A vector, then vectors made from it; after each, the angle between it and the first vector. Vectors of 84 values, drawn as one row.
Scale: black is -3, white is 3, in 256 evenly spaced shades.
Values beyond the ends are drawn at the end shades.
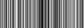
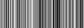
partly aligned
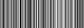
orthogonal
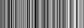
orthogonal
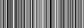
partly opposed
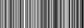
partly aligned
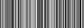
partly aligned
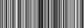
nearly parallel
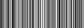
orthogonal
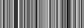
partly opposed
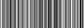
partly aligned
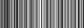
partly opposed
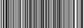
partly aligned
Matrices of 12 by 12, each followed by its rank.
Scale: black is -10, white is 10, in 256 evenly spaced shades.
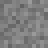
full rank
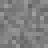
full rank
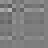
one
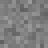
full rank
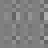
one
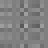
one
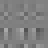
one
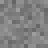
full rank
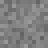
full rank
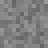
full rank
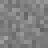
full rank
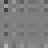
one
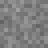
full rank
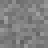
full rank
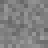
full rank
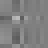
one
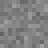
full rank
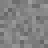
full rank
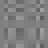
one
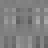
one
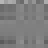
one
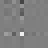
one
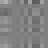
one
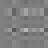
one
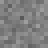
full rank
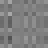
one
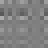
one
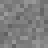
full rank
